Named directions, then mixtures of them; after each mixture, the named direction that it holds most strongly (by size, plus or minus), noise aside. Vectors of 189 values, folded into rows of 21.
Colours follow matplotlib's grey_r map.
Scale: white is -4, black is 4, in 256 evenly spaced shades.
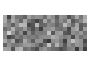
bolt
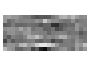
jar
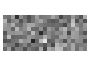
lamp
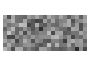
bolt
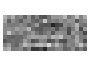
jar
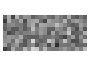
bolt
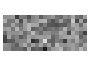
lamp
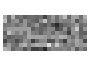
jar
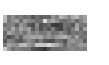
jar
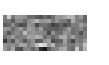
jar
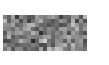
lamp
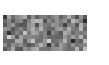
bolt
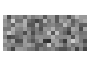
bolt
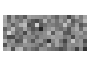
bolt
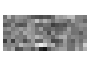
jar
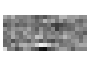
jar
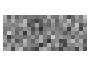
bolt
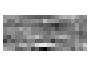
jar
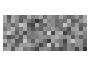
bolt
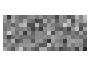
bolt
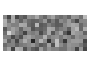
bolt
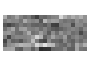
jar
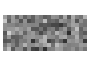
lamp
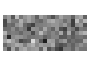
lamp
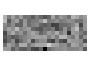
jar
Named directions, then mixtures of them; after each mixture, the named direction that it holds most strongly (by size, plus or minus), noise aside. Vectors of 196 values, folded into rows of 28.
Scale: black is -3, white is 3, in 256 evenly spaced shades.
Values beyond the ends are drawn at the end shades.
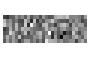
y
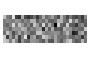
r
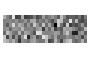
r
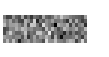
y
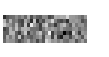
y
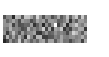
r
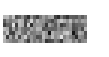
y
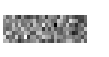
r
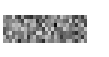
r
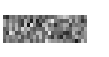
y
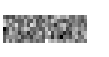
y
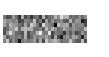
y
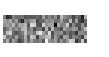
r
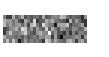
y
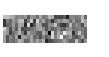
y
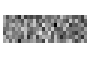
r
